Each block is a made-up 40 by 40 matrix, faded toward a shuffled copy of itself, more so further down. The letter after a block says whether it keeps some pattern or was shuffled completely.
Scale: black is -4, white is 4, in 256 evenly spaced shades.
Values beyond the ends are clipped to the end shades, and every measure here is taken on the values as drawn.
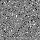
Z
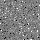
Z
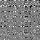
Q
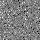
Z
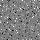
Z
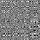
Q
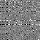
Q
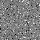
Z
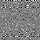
Q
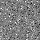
Z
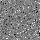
Z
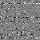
Q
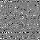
Q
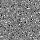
Z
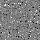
Z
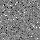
Z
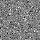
Z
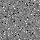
Z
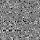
Q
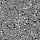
Z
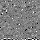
Q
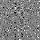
Q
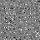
Q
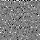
Q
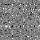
Q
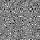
Q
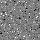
Z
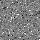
Z
